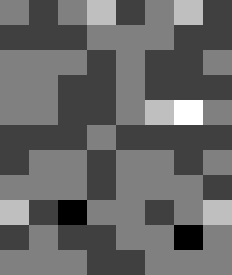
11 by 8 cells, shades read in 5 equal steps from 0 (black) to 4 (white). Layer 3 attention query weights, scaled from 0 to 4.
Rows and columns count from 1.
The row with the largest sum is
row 5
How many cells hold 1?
37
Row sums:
15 11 13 11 17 9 13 14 14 11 14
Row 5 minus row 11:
0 0 -1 0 1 1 2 0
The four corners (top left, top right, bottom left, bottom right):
2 1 2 2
